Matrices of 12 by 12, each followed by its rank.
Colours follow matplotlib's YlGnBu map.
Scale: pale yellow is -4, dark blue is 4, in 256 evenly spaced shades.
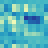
two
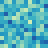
full rank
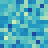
full rank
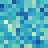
full rank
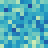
full rank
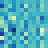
two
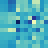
two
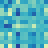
two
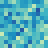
full rank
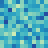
full rank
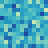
full rank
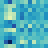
two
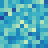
full rank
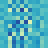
two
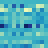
two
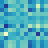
two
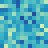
full rank
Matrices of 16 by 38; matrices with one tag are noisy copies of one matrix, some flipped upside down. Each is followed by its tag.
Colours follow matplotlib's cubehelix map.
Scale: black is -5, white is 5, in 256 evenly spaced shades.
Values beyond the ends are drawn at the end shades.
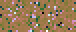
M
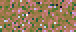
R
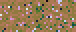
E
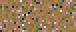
R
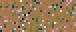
R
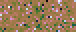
E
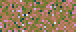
R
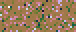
E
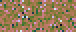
R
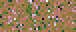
M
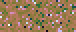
E
